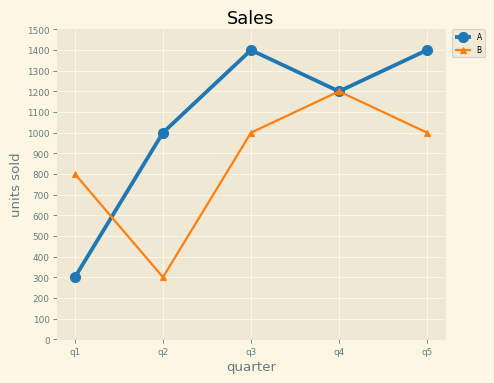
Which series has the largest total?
A
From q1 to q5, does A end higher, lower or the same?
higher
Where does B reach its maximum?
q4
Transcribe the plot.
Title: Sales
x-axis: quarter, ticks q1 q2 q3 q4 q5
y-axis: units sold, ticks 0 100 200 300 400 500 600 700 800 900 1000 1100 1200 1300 1400 1500
Legend: A, B
Values:
A: 300 1000 1400 1200 1400
B: 800 300 1000 1200 1000
